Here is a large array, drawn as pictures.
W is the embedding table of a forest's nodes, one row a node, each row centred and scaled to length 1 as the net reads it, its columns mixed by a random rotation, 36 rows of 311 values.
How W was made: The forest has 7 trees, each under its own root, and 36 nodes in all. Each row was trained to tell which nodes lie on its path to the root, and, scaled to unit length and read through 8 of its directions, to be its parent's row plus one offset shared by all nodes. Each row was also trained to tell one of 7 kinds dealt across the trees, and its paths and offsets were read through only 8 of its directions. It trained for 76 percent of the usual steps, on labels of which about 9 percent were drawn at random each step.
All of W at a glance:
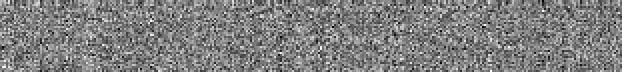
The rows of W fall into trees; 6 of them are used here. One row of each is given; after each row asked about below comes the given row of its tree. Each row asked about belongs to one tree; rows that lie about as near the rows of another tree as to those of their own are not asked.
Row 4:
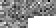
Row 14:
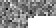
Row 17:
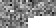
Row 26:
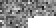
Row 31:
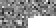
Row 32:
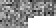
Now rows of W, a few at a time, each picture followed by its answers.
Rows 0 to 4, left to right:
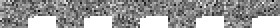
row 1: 14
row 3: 4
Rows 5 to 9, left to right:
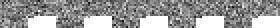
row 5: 26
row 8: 32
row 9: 31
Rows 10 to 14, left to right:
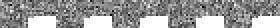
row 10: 17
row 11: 31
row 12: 4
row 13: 31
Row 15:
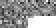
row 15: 31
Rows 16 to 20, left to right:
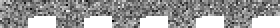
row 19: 32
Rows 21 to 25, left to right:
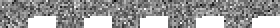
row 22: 31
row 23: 17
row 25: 14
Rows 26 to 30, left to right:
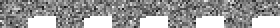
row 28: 14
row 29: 14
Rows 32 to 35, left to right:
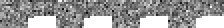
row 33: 14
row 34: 4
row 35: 32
